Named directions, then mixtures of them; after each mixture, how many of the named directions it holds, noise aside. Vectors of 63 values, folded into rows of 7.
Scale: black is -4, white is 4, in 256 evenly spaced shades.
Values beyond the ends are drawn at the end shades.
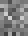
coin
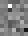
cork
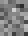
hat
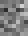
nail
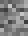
three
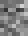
one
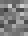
two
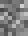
two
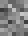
three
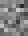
one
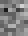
one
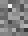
two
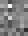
two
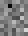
two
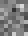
one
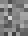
three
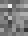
three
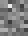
two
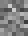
three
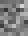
one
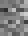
two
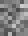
two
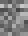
three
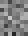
two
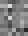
two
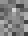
one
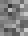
two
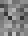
one
